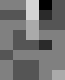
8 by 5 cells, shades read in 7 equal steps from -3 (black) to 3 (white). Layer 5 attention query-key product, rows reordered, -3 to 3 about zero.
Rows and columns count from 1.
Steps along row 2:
same up down up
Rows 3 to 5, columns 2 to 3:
0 1 / -1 1 / -1 -1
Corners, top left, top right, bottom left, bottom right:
0 -1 0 1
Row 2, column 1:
-1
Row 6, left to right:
-1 0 0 0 0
